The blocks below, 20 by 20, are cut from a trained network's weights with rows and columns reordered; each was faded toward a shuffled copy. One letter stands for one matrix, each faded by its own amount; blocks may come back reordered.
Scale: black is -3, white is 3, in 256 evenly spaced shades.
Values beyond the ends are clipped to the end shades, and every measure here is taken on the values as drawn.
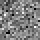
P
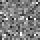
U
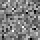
P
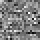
U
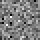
U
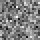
P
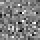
U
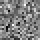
P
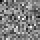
P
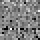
U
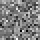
P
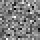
P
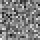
P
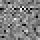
U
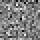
U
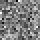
P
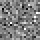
U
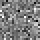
P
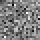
P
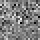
U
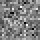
P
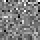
P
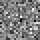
P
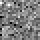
U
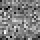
U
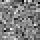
P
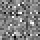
U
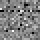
U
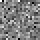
P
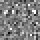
U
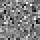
U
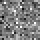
U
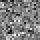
P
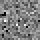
U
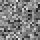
P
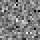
U
